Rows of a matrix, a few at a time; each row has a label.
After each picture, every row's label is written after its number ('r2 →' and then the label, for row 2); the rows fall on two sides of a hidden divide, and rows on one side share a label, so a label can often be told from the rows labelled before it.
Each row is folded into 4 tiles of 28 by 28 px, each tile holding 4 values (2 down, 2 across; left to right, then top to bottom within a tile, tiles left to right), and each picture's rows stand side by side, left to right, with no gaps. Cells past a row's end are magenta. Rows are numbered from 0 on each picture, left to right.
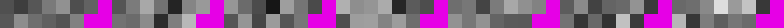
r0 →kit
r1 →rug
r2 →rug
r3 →rug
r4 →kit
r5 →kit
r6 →kit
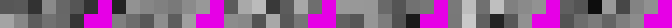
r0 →kit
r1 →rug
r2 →rug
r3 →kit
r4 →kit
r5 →kit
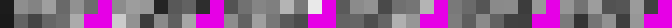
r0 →rug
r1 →rug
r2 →kit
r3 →rug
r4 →kit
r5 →rug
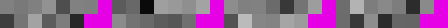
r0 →kit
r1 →kit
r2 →rug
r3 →kit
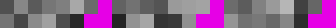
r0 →kit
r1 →kit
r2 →kit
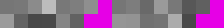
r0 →kit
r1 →kit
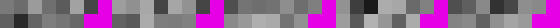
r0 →rug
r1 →rug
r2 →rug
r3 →kit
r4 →rug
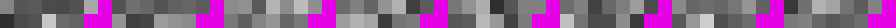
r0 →rug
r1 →rug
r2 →kit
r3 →kit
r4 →rug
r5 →kit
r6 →kit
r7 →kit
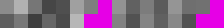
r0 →rug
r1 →kit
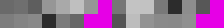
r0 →kit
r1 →rug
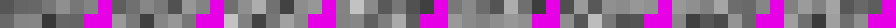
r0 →kit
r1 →rug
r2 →rug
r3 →rug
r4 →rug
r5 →kit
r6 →kit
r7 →rug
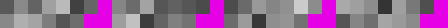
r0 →kit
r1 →rug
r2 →rug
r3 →rug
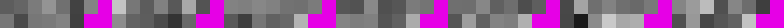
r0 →kit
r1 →kit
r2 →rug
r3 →rug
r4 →rug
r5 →rug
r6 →rug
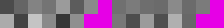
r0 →kit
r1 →kit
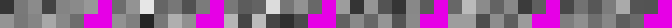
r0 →rug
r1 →rug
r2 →kit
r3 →rug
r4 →rug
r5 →kit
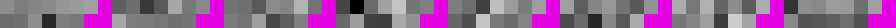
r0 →kit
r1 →kit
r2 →kit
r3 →kit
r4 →kit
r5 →rug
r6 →rug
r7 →kit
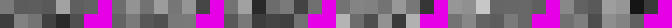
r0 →kit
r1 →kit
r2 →kit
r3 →rug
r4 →rug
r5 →kit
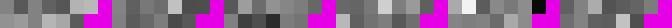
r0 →rug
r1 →kit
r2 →kit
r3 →kit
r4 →rug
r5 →rug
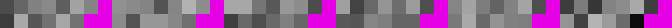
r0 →rug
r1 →rug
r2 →rug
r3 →kit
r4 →rug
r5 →kit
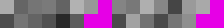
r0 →kit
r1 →rug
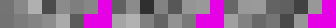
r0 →rug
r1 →kit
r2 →rug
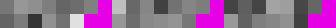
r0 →rug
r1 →rug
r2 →kit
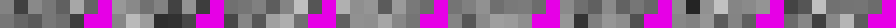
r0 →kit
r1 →kit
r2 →rug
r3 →rug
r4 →rug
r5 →kit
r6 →kit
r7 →rug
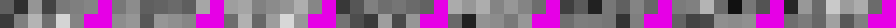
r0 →rug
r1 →rug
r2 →rug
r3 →rug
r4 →rug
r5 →kit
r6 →rug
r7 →kit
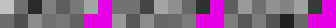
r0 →kit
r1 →kit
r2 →kit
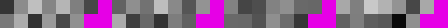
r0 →rug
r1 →kit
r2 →kit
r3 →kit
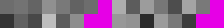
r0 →rug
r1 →rug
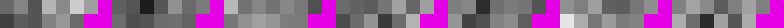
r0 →kit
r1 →kit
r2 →rug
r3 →kit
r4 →kit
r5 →rug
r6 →rug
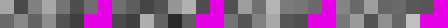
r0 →kit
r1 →kit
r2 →kit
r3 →rug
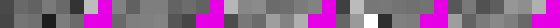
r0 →kit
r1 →kit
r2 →rug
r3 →kit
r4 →kit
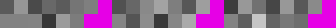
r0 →kit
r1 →kit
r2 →kit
